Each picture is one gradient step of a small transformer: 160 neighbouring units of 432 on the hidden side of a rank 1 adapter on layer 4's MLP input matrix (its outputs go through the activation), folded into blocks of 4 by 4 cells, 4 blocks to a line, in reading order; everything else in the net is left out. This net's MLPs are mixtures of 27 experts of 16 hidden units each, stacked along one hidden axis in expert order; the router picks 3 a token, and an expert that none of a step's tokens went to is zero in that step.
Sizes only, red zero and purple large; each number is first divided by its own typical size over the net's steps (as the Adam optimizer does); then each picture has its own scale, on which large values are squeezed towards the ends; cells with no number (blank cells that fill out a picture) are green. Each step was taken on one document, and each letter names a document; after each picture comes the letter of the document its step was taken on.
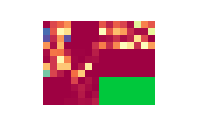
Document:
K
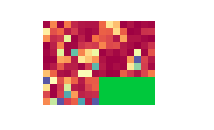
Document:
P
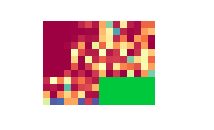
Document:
P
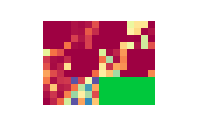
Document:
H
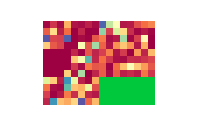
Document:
P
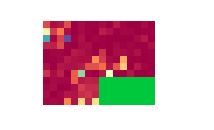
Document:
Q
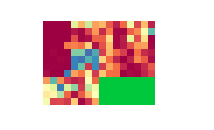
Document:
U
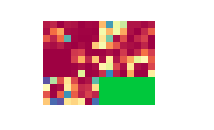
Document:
P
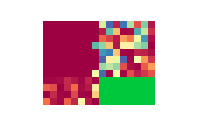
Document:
U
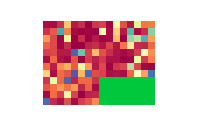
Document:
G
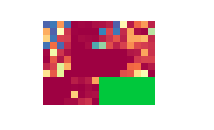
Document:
G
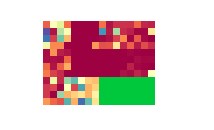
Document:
K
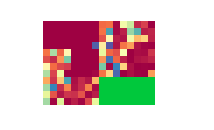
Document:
H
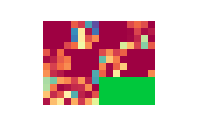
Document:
H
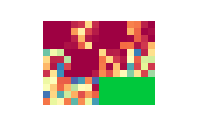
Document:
H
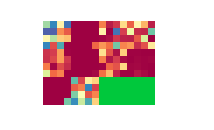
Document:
K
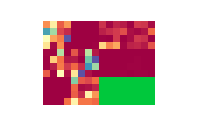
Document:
K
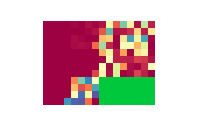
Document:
U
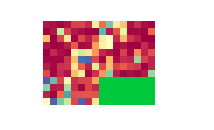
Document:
P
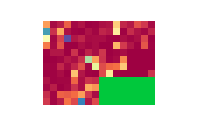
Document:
Q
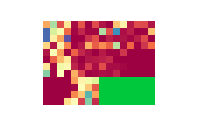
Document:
K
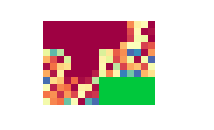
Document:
H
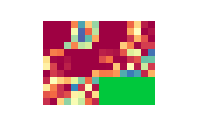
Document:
H
